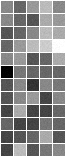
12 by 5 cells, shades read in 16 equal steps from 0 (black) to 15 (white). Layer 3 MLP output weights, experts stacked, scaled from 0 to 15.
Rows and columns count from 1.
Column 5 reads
8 9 10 15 10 6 7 8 6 6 5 8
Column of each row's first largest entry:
4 4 4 5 5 2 2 3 2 4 4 2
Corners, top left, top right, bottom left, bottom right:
8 8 4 8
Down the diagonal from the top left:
8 6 8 12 10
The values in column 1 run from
0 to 8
